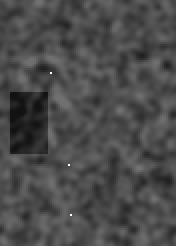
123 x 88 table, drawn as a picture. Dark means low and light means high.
Ninth with the lowest average: middle left. Lone odd cells: 3, each higher than its neighbours. Histogram: heavy tails on both sides. Average level on the scale: 30%. Odd patch: lower, in the middle left. Odd rows or columns: none. Slope: none.
